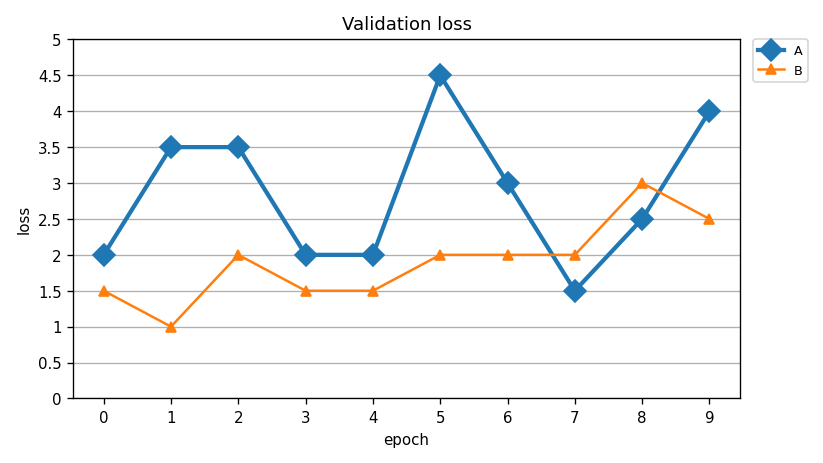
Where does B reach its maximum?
8
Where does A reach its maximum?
5
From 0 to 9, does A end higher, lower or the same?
higher
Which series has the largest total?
A
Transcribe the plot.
Title: Validation loss
x-axis: epoch, ticks 0 1 2 3 4 5 6 7 8 9
y-axis: loss, ticks 0 0.5 1 1.5 2 2.5 3 3.5 4 4.5 5
Legend: A, B
Values:
A: 2 3.5 3.5 2 2 4.5 3 1.5 2.5 4
B: 1.5 1 2 1.5 1.5 2 2 2 3 2.5
